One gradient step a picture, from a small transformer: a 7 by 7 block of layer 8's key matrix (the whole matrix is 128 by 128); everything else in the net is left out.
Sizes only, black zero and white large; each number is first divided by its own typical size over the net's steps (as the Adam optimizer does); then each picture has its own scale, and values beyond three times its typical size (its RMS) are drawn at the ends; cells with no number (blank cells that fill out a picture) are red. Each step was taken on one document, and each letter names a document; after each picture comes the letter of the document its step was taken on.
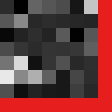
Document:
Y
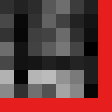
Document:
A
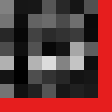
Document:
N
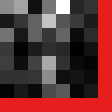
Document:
Y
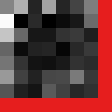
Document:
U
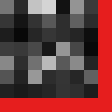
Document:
N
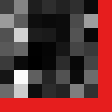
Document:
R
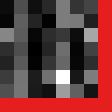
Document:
R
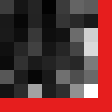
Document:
A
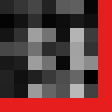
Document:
A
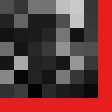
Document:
N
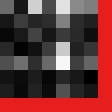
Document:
N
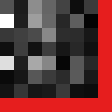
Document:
N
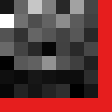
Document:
Y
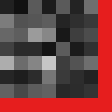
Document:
A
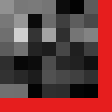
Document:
Y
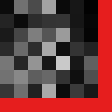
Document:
A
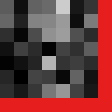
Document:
Y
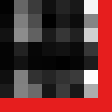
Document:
R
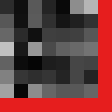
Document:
A
